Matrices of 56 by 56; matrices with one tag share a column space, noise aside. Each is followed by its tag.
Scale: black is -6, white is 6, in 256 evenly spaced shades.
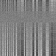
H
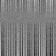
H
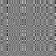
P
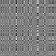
P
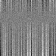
H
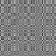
P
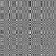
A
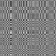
A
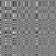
A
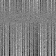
H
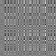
P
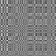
P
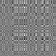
P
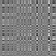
P
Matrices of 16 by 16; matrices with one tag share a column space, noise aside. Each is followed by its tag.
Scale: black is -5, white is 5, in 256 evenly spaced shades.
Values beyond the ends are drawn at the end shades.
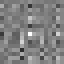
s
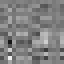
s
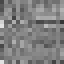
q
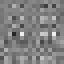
s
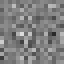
s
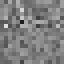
q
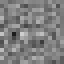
s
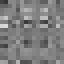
q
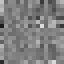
q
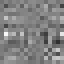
s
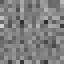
q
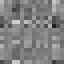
q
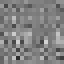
s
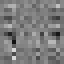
s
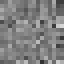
q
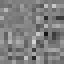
s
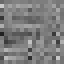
s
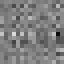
s
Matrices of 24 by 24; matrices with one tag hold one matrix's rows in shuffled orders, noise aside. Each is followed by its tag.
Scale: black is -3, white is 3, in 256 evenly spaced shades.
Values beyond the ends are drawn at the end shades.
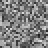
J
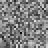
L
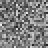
L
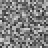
J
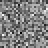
L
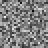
J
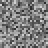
J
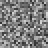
J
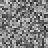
J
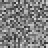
L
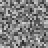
J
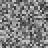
J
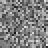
L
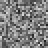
J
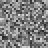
J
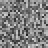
L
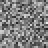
J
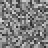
J
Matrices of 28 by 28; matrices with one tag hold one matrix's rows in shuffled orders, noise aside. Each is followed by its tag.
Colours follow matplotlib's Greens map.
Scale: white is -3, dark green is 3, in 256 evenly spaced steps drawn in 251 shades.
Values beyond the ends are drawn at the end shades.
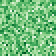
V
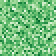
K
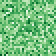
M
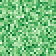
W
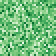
W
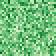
W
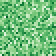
V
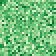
V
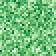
K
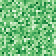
K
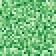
K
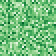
W
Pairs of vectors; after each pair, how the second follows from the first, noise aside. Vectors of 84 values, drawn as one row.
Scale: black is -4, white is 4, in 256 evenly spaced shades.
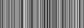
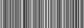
negated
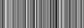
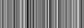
reversed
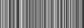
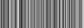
negated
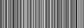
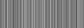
shrunk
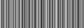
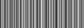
negated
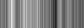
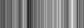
reversed
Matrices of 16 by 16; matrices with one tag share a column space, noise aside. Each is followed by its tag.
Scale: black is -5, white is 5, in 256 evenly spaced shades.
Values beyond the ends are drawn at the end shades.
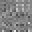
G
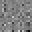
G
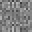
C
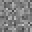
C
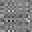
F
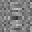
C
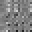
G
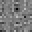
G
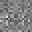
F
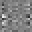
F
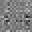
F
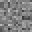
C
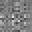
F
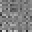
G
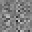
F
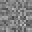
C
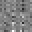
G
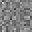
C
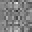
C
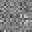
F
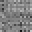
G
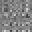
G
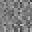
C
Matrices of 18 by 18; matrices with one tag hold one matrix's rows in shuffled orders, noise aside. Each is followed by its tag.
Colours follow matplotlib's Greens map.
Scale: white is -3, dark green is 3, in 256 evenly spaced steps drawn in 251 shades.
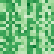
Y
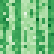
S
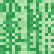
Y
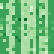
S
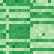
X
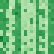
S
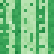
S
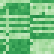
X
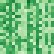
Y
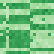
X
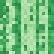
S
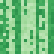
S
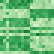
X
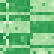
X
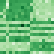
X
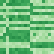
X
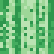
S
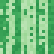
S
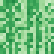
Y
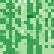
Y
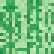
Y
